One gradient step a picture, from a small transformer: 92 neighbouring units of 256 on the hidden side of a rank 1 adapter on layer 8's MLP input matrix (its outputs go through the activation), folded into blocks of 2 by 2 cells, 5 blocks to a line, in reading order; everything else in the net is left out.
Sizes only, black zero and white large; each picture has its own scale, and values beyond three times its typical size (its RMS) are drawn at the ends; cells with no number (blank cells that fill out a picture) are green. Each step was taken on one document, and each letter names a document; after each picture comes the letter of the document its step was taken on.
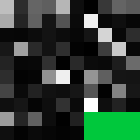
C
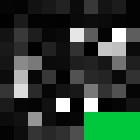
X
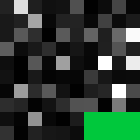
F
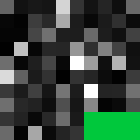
C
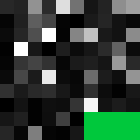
C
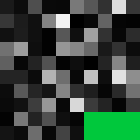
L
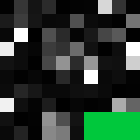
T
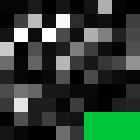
T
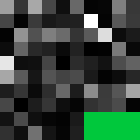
C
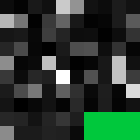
L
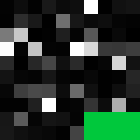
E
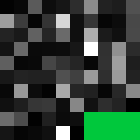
L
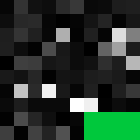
F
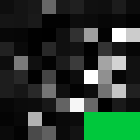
F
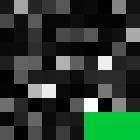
F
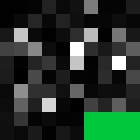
E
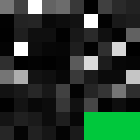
C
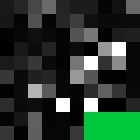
X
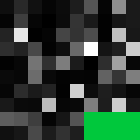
E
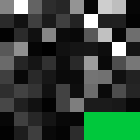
C
